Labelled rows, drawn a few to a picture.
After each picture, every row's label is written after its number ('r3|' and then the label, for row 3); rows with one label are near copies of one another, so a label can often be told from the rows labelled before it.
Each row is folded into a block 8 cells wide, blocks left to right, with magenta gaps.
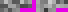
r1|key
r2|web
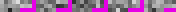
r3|web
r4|key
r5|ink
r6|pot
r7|web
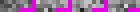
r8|ink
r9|pot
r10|web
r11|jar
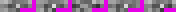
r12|jar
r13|jar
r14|key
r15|jar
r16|jar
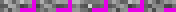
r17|key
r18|key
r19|jar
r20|key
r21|key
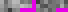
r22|web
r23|ink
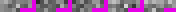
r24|jar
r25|ink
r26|ink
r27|jar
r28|pot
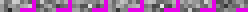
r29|web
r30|key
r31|jar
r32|web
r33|jar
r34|pot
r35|ink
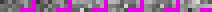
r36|ink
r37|ink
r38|pot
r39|jar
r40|jar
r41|web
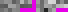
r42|key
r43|web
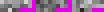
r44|pot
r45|ink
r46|web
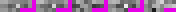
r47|jar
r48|jar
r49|key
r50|jar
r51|web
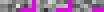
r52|jar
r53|web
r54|key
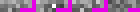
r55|pot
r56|jar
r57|pot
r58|ink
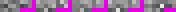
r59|key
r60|pot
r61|pot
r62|pot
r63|jar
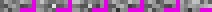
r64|key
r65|jar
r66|jar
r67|key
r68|key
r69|web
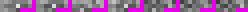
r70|jar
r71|jar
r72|pot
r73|jar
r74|ink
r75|ink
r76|ink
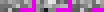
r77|pot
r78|web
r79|pot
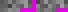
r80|ink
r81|ink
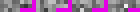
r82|key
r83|web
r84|pot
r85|jar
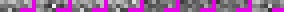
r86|pot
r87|jar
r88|pot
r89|pot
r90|ink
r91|ink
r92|ink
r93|jar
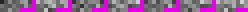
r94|ink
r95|pot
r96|ink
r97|key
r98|ink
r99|key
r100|pot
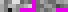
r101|web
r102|key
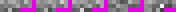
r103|pot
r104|pot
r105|pot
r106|key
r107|jar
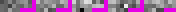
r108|ink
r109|pot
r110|web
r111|jar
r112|pot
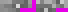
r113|jar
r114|pot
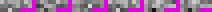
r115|pot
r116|key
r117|jar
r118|pot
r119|web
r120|web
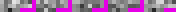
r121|web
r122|pot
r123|jar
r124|key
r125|web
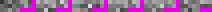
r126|ink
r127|pot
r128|jar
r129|pot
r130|pot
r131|key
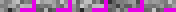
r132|web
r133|pot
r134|web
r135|ink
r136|pot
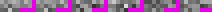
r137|pot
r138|pot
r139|key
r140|jar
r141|ink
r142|key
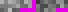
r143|pot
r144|ink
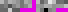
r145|pot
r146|web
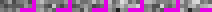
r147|ink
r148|jar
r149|key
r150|web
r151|jar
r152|web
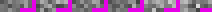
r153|ink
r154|key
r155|ink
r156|ink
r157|pot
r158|jar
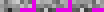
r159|web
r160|pot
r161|pot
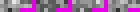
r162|web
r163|ink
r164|pot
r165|web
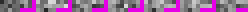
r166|ink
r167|web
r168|key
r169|jar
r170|web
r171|web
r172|key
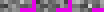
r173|key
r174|ink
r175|jar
